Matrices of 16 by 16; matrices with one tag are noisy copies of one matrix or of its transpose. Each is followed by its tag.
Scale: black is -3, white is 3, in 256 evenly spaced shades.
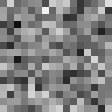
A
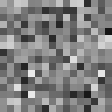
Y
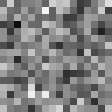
A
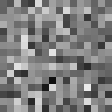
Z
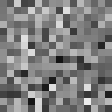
Z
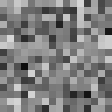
Y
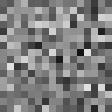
Z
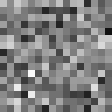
Y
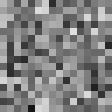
Y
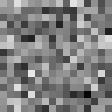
Y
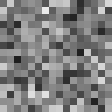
A
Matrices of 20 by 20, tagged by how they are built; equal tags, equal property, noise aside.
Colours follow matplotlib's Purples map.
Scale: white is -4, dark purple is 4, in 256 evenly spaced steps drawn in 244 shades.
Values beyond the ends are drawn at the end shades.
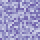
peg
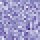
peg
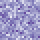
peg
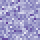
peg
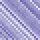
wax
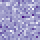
peg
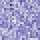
peg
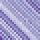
wax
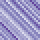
wax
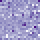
peg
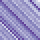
wax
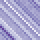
wax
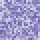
peg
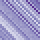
wax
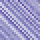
wax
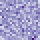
peg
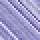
wax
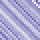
wax
